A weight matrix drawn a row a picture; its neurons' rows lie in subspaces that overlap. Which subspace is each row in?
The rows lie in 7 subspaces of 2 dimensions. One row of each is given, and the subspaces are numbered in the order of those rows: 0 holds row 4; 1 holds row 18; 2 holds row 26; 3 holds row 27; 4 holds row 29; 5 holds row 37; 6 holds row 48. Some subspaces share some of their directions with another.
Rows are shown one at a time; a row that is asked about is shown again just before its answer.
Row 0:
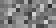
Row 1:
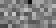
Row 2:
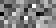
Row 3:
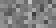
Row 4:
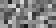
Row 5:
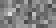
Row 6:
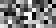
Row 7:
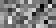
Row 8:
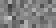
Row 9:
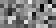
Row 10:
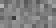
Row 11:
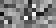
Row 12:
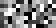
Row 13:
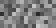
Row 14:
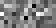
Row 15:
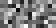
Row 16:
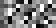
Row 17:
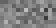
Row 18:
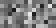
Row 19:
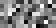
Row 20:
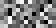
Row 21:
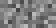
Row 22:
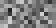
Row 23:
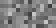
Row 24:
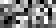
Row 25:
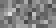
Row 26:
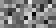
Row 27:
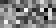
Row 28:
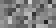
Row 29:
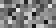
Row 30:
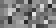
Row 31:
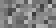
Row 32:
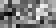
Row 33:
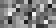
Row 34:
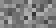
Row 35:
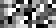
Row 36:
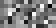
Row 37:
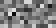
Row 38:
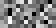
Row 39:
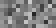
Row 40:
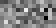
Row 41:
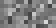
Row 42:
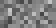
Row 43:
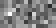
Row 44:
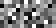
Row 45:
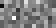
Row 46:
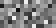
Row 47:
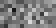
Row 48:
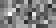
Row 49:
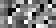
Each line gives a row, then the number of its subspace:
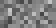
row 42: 1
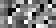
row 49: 2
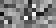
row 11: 2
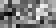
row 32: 6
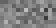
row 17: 3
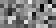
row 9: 4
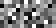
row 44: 4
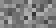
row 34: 2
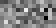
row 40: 3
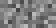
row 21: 0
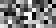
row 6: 5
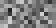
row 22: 1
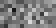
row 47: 1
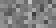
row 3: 5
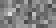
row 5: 6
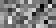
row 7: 6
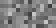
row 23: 0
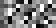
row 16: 1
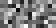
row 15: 0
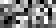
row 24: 3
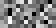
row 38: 1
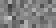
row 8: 0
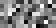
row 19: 2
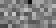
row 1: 5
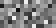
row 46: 4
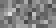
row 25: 6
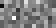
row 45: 4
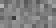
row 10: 4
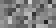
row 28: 3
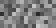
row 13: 2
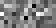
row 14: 2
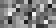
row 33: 6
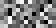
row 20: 1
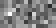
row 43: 6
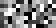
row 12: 5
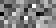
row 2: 2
